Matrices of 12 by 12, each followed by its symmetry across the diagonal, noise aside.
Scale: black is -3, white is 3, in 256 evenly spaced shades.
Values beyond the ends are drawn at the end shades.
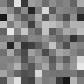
antisymmetric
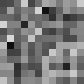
symmetric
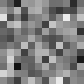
antisymmetric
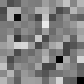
symmetric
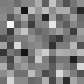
antisymmetric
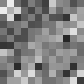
symmetric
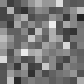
symmetric
